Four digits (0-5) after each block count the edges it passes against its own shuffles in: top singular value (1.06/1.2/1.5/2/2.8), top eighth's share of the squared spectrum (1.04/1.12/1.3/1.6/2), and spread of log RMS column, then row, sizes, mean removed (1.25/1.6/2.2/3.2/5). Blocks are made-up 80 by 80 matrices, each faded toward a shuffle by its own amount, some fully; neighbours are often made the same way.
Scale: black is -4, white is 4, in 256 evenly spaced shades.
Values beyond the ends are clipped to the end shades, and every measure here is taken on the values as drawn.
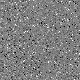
3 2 0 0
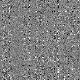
2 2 3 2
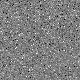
0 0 0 0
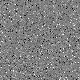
2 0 0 0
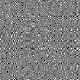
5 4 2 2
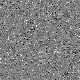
3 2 0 0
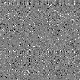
4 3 1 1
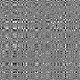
5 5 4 4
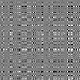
5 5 4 4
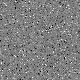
0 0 0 0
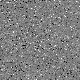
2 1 0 0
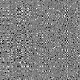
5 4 2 3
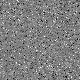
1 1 0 0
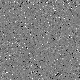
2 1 0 0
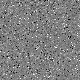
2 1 0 0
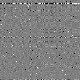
5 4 1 2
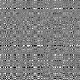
5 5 3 4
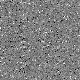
2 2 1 0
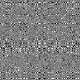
5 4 2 3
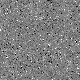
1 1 0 0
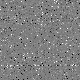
3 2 0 1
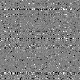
4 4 2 3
